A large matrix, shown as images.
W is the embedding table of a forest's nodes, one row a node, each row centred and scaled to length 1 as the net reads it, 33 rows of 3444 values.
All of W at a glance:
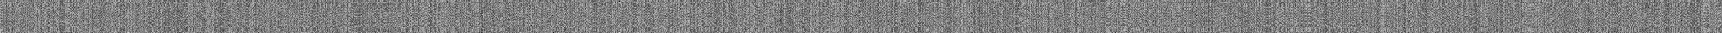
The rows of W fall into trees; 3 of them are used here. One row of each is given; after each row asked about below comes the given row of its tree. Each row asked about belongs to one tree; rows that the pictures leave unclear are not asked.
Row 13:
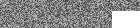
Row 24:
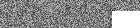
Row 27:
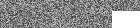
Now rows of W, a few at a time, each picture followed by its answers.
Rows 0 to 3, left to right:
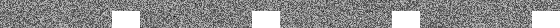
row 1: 27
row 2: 13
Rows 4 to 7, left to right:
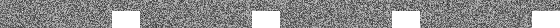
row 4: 27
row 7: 24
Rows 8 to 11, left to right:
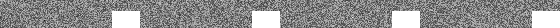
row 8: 27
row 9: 27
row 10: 24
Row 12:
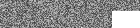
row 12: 24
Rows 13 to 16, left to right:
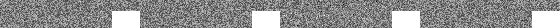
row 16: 13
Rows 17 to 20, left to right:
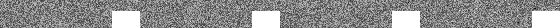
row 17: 27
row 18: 24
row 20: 24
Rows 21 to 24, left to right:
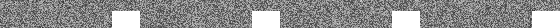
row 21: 24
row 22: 27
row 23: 27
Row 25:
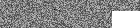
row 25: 24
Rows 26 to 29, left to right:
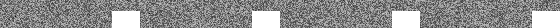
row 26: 13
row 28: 27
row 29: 27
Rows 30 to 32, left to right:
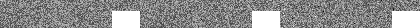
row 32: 13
